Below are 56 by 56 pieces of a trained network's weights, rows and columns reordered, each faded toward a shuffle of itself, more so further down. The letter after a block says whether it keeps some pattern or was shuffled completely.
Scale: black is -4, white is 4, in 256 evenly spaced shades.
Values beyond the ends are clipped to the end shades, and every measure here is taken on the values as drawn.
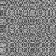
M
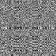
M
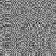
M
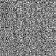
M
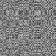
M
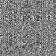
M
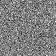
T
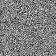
T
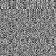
M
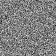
T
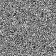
T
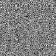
M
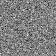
T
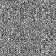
M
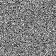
T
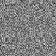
M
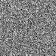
T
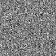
M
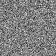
T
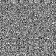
M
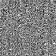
M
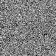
T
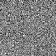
M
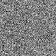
M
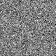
T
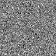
M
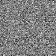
M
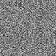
M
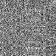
M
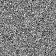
T
